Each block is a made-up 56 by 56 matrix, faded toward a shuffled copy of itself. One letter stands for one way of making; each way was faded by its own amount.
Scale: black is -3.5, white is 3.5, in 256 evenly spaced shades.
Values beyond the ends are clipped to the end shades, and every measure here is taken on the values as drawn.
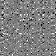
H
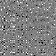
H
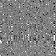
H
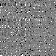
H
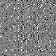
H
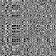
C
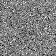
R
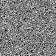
R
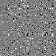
H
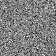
R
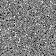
R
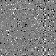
H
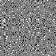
H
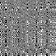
C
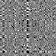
C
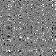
H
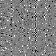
H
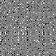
H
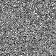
R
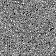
R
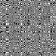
C
